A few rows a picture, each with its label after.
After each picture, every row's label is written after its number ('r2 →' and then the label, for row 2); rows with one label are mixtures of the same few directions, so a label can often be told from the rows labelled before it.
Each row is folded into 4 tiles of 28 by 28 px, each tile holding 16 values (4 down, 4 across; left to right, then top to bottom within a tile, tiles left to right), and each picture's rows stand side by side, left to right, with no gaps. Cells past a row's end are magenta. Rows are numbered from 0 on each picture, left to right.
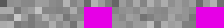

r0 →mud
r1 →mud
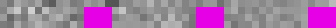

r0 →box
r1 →mud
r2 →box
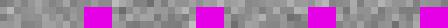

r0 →mud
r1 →mud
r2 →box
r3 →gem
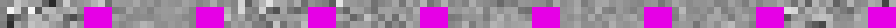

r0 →box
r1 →mud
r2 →gem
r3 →mud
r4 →box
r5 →gem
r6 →gem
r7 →mud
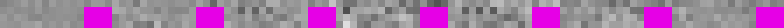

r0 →mud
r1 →mud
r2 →box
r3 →box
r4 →box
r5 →box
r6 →mud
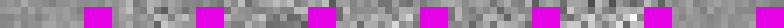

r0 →box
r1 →gem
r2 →box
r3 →gem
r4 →gem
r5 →gem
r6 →gem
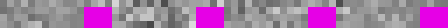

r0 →mud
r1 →mud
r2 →gem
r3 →mud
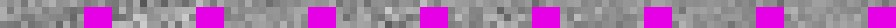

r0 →gem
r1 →gem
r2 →gem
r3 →gem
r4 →gem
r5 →mud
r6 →box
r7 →mud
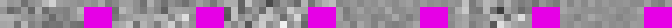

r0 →box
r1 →gem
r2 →gem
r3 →gem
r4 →gem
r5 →mud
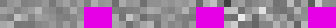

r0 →mud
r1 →mud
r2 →mud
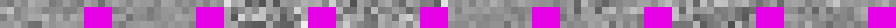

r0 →mud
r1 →mud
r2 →mud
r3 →box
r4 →gem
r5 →gem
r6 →gem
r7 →box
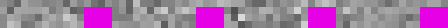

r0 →box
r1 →gem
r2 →mud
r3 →box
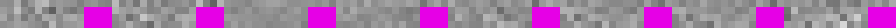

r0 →gem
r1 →mud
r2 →box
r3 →gem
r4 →gem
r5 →mud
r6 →mud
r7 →gem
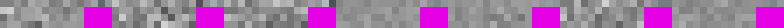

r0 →mud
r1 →gem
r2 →box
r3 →gem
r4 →gem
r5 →gem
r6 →box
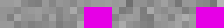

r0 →mud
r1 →box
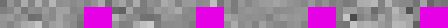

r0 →mud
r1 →mud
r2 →box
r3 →mud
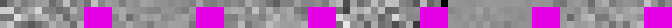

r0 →mud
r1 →mud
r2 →box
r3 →box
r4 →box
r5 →gem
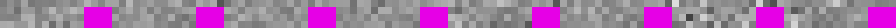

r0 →gem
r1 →box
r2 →mud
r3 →gem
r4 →box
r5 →box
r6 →mud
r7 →box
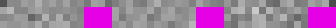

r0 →mud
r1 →gem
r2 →box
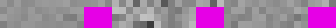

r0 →box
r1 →mud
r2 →box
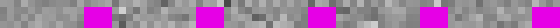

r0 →gem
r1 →box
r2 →mud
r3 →mud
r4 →gem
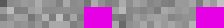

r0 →mud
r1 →box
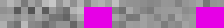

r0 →box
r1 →mud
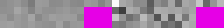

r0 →gem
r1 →mud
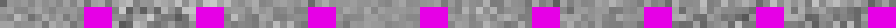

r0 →mud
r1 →box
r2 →gem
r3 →box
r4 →box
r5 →box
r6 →gem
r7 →gem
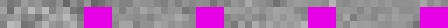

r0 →box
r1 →box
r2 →box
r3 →mud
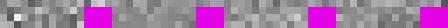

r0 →mud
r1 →gem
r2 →gem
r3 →box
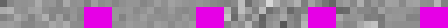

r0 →mud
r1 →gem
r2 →gem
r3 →mud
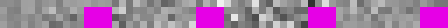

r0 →gem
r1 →box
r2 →gem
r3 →gem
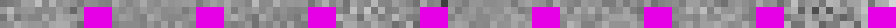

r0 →mud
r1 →gem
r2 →gem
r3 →box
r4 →box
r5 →box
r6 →box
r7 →box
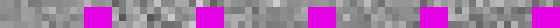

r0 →gem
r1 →gem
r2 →box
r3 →gem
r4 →gem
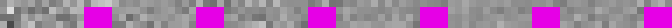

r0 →box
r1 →mud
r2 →mud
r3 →mud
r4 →gem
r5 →mud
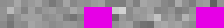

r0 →box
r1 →mud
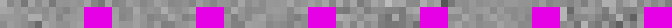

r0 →mud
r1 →gem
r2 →box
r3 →box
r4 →mud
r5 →gem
